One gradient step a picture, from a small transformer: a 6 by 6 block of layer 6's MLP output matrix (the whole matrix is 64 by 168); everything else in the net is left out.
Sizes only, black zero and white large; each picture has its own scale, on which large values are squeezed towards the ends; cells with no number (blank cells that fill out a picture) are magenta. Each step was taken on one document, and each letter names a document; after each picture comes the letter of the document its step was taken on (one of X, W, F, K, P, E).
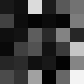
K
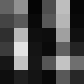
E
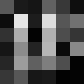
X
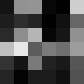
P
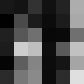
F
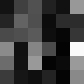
P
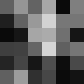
X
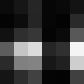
F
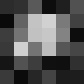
X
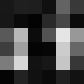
E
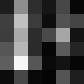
E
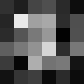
X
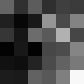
K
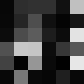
F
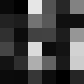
K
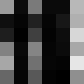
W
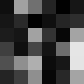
P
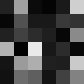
F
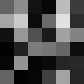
E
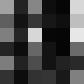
W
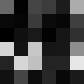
F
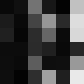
K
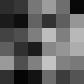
K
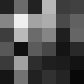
X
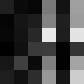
K
